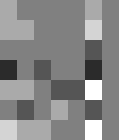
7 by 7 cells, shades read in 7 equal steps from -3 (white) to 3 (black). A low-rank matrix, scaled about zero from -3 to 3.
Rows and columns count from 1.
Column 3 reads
0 0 0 1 0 0 -1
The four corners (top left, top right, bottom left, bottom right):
-1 0 -2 0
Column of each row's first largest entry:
2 3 6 1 4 2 4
